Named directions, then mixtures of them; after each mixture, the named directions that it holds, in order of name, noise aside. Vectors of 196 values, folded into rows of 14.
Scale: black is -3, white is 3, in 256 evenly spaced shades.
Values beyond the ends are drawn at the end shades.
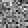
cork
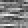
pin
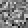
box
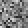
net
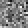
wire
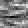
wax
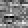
cork, pin, wax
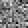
cork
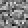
box, wax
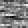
pin, wax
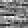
pin, wax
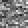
cork, wax, wire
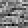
box, cork, pin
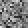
net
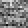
box, cork, pin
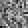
net, wire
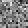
cork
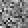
net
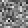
cork, net, wire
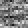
box, wax, wire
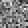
cork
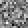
box
